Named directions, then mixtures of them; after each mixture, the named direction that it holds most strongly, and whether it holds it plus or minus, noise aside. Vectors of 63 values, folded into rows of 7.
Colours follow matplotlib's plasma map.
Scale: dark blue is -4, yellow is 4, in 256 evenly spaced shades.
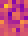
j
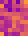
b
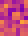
j, plus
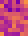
b, plus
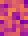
j, minus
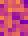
b, minus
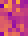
b, minus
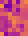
b, plus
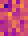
j, minus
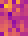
b, minus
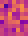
j, minus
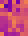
b, plus
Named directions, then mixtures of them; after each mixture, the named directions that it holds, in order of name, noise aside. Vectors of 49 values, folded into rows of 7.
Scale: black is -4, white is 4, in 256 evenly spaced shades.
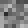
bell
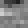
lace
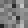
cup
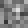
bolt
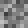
bell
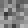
bell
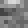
lace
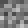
bell, bolt, cup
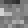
lace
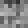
bolt, lace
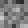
bell, bolt, lace
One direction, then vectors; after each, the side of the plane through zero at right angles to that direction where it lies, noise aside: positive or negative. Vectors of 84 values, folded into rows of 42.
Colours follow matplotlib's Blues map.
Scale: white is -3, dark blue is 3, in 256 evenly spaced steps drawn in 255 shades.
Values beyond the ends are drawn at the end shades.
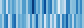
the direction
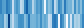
negative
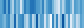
positive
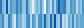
negative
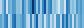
positive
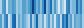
positive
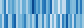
positive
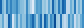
negative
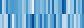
negative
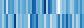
positive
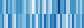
negative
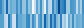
negative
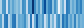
positive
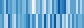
negative
